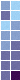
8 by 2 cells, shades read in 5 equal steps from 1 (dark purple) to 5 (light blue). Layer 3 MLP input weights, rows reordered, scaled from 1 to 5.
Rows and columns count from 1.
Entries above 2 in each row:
2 2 2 2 2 2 2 1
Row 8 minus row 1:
-1 -4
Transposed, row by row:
4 3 5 4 4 3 3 3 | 5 5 4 4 3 3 3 1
